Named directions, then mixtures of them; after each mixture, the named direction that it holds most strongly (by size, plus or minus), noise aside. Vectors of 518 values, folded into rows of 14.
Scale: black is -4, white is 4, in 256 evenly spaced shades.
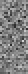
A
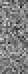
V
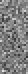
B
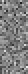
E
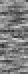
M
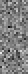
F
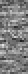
M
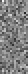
E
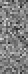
V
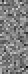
E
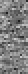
M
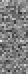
B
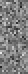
V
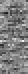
M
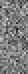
V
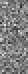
V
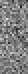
V
